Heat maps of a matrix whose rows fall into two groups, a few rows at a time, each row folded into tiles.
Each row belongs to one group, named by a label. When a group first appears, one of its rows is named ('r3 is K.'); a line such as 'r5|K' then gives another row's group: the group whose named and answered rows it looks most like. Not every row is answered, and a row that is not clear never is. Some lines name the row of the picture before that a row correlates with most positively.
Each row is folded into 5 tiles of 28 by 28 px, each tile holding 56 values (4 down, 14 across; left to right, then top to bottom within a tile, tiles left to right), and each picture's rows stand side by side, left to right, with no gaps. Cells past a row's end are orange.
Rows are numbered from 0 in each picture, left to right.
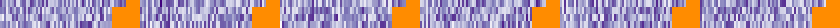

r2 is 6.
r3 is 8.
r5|8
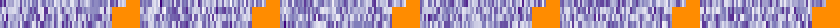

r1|6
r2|8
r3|8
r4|8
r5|6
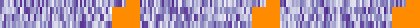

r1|6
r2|6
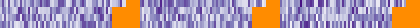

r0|8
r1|8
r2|8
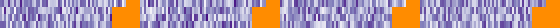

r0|8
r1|6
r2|8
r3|8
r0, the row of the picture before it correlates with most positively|1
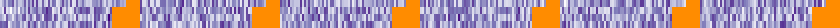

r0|6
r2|6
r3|6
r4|8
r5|8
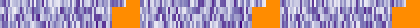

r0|6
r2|6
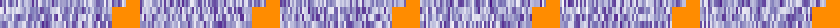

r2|6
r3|8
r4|6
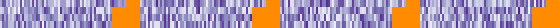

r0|6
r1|8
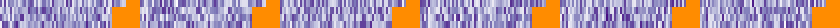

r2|8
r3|6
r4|6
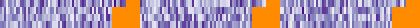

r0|8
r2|6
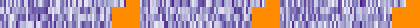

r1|8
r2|8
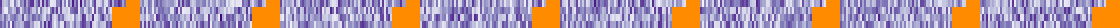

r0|8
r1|8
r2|8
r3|6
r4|8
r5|8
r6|8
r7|6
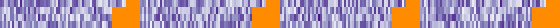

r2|8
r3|8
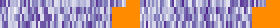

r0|6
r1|6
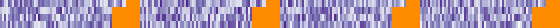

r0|8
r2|6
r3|6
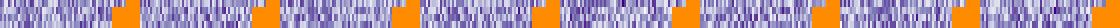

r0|8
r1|6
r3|6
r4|8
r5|6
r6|6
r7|6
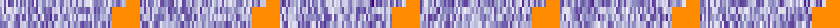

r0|6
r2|6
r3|8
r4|8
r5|8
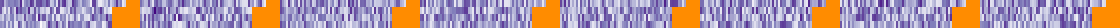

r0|8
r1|8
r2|8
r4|6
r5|8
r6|8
